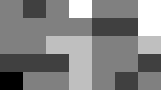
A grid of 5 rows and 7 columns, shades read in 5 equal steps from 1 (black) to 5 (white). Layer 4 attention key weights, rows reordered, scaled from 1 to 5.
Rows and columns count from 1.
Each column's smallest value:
1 2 2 3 2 2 2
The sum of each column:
12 13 15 20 14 13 19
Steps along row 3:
same up same down same up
